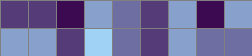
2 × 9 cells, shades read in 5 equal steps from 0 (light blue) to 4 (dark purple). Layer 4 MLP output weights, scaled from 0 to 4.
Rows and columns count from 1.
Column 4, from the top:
1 0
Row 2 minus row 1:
-2 -2 -1 -1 0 0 0 -2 1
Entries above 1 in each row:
6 5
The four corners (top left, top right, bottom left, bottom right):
3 1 1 2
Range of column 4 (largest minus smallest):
1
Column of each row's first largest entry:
3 3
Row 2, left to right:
1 1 3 0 2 3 1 2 2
